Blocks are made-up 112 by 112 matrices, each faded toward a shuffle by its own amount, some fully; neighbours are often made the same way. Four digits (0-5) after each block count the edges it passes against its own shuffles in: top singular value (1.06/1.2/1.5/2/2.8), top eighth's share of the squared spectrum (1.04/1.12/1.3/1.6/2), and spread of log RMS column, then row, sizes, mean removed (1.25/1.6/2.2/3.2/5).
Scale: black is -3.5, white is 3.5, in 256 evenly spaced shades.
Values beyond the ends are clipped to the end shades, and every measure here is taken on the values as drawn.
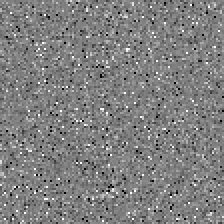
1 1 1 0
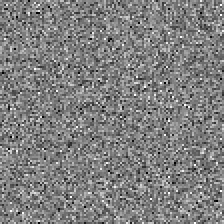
3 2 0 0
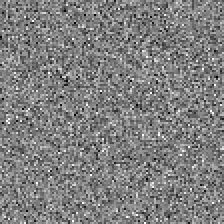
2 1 0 0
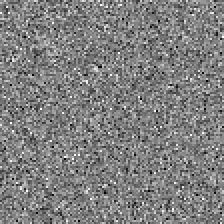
2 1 0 0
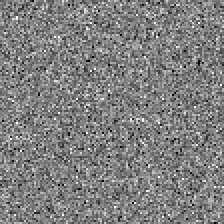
2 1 0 0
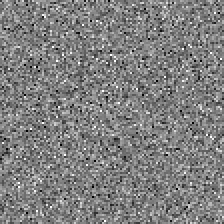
0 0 0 0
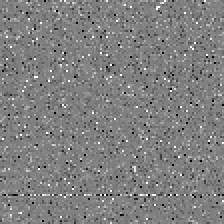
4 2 0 1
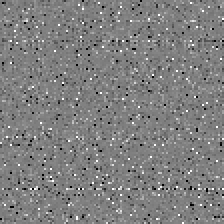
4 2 0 1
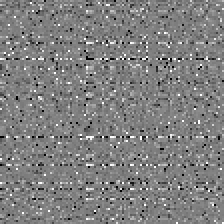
5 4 2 3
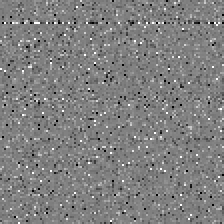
4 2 0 1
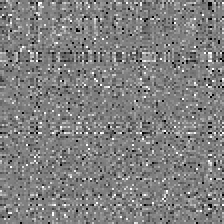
5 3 2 3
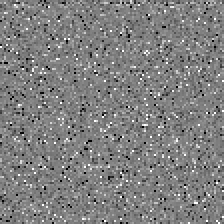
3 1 0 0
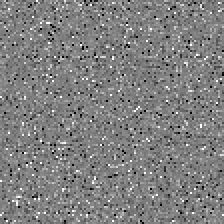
3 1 0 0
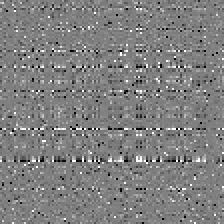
5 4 3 3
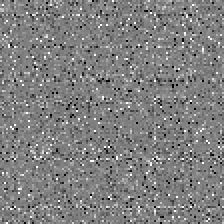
4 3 1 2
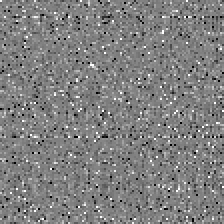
4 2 1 2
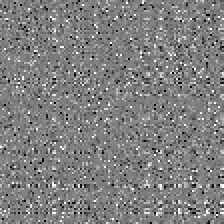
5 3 2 2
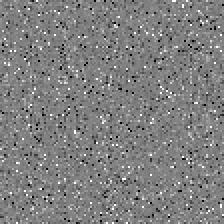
3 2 1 0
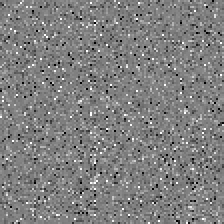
3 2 1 0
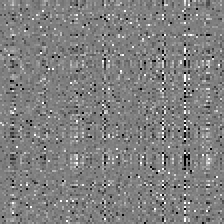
5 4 3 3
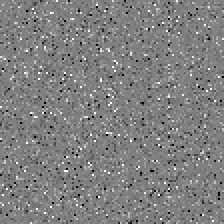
2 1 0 0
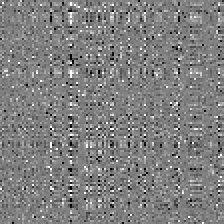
5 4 3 3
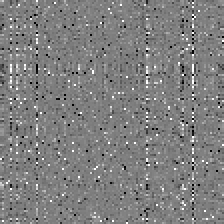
5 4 3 2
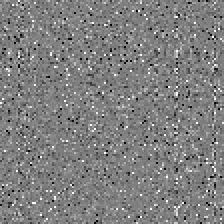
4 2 1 0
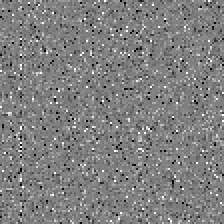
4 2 1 1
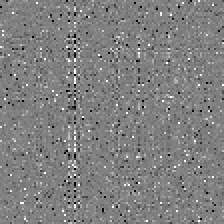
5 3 2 1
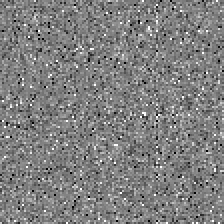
3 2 1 0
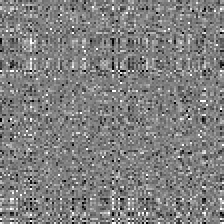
5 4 3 3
